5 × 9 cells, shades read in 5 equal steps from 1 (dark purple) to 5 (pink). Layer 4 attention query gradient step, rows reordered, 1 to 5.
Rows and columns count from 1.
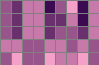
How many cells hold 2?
7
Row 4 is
4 4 3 3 4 4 3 4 3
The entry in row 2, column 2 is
2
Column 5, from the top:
1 2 2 4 5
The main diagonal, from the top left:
3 2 4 3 5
